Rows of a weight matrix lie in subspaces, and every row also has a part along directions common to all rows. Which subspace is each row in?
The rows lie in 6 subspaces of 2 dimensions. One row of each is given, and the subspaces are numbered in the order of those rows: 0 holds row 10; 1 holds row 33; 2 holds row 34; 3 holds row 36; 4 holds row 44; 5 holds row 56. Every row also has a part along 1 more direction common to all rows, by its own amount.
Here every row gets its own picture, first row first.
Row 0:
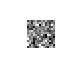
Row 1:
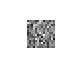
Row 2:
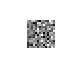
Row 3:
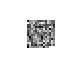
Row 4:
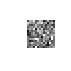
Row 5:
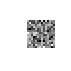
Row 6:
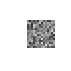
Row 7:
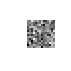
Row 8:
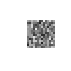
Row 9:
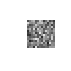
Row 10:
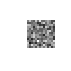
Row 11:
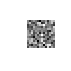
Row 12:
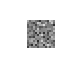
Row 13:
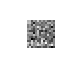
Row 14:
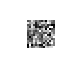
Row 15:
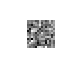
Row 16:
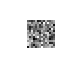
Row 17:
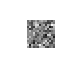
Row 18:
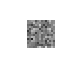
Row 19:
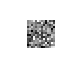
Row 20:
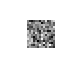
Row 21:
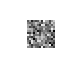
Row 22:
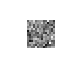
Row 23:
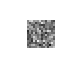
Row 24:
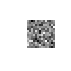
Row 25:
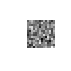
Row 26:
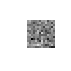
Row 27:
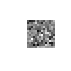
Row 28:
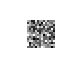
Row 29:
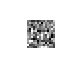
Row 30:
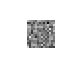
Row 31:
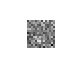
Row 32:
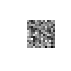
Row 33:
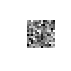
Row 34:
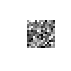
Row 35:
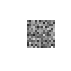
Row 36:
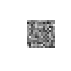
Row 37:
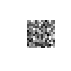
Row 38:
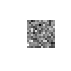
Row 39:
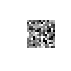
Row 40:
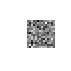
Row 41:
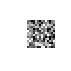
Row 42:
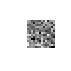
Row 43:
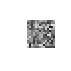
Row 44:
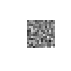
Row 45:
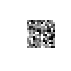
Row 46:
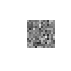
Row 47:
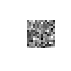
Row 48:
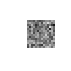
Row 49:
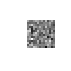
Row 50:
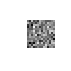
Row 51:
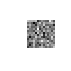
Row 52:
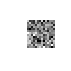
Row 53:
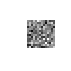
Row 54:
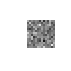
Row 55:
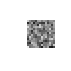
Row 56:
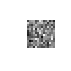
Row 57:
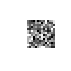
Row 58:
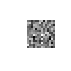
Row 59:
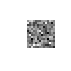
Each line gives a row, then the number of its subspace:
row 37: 4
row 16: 3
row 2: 0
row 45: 1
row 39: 1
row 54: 1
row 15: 4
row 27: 2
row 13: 2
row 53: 2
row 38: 1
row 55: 3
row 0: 3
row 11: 0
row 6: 5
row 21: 1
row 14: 3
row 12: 0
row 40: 2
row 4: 5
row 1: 5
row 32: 4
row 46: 4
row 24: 1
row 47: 5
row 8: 5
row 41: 4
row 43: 3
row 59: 2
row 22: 5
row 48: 3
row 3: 3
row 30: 3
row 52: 1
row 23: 0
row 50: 5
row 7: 1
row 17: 3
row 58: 5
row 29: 4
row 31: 1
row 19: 2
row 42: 2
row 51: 0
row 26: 2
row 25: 4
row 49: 4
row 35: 0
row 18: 4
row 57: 2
